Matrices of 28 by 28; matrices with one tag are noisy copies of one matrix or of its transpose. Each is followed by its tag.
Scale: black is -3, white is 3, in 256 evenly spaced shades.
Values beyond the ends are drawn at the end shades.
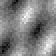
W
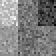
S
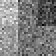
S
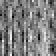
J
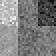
S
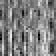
J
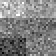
S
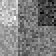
S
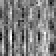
J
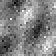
W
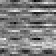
J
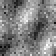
W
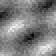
W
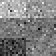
S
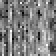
J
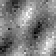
W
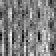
J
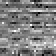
J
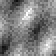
W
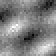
W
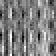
J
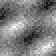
W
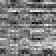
J
